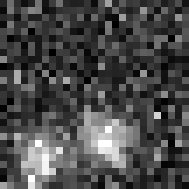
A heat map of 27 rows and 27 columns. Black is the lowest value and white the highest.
Histogram: skewed, a long tail of high values. Bumps: two. Mirror symmetry: none. Average level on the scale: 30%.
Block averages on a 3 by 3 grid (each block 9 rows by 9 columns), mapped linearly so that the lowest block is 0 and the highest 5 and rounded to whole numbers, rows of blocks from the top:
000 / 010 / 551
